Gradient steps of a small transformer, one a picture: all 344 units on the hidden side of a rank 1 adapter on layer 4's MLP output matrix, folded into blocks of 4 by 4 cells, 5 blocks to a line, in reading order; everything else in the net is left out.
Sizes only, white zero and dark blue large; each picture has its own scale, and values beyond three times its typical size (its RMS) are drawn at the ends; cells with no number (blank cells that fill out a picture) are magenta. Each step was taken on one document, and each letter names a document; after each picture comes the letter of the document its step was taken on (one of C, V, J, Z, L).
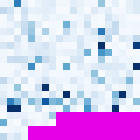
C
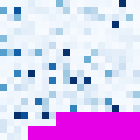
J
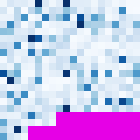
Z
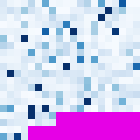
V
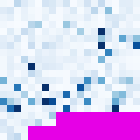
C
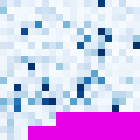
C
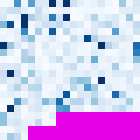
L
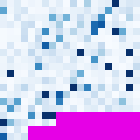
V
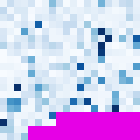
C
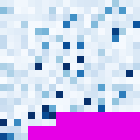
V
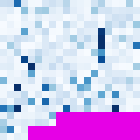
C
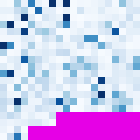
L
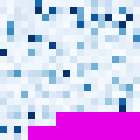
Z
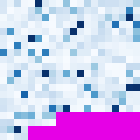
Z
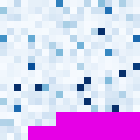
C
